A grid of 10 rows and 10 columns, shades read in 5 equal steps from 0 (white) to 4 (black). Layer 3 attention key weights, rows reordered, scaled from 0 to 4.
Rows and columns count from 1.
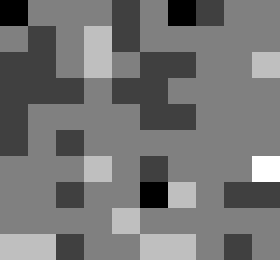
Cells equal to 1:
10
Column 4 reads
2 1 1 2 2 2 1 2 2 2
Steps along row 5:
down same same same up same down same same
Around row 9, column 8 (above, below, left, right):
2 2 2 2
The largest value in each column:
4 3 3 2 3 4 4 3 3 3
